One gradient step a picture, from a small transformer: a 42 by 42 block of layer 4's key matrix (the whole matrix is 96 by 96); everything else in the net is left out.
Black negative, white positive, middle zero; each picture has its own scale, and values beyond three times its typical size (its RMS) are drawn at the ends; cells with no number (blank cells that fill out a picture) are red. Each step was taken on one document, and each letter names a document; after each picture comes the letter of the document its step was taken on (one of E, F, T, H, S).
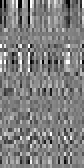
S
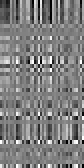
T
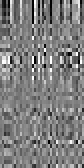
T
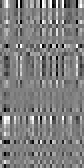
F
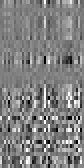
S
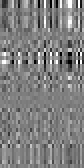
S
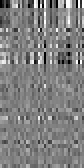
S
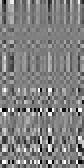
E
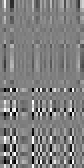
E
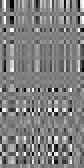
E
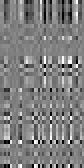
T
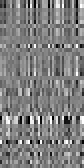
F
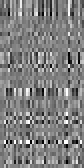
S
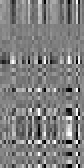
T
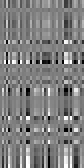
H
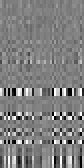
H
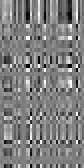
T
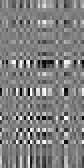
H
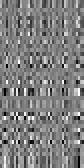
H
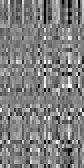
T
